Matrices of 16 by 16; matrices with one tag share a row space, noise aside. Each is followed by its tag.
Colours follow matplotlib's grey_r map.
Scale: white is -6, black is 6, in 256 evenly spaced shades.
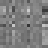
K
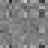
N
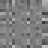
K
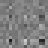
N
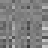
K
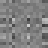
K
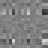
K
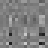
N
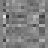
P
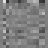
P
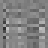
P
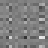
N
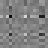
N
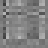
P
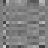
P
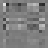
P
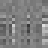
K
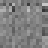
K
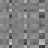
N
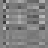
P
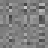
N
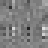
K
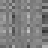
K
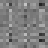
N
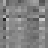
P
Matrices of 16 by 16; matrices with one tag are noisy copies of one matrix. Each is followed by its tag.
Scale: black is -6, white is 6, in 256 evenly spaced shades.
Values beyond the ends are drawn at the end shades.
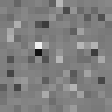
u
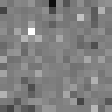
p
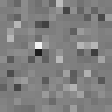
u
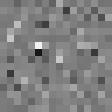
u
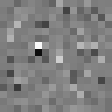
u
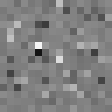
u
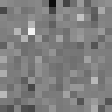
p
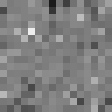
p
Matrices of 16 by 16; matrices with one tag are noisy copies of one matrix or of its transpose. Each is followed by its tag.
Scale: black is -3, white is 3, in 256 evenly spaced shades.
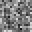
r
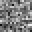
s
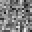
s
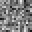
s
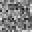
r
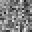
s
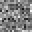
r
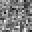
s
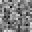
r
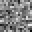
s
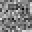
r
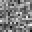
s
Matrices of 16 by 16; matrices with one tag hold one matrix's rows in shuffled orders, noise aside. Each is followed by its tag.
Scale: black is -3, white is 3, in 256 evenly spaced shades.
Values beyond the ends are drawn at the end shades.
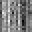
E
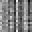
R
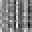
R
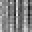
R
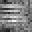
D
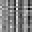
R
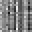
R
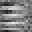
D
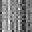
E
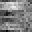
D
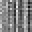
R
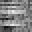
D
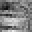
D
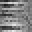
D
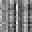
R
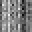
E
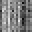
E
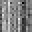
E
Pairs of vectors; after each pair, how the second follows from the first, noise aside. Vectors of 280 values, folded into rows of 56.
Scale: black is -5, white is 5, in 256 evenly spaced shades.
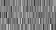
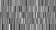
wrapped around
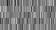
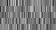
sign-scrambled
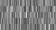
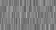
shrunk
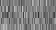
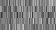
reversed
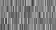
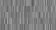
shrunk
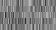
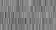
shrunk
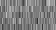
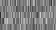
wrapped around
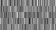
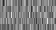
wrapped around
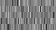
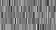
reversed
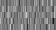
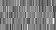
sign-scrambled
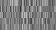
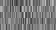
sign-scrambled
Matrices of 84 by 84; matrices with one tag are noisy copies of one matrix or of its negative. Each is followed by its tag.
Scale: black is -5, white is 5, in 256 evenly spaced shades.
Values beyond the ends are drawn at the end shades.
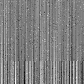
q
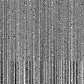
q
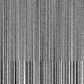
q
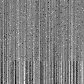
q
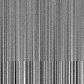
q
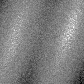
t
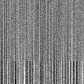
q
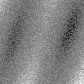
t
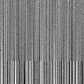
q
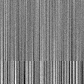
q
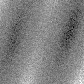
t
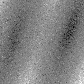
t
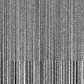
q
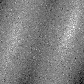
t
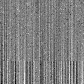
q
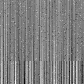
q
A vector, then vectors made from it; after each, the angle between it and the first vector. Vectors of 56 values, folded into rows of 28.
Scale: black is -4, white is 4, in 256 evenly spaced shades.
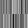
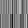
orthogonal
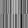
partly aligned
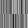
nearly parallel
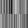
orthogonal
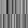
partly opposed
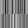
partly opposed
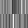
nearly opposite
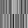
nearly parallel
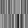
partly aligned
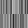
nearly parallel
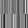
partly opposed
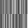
partly aligned
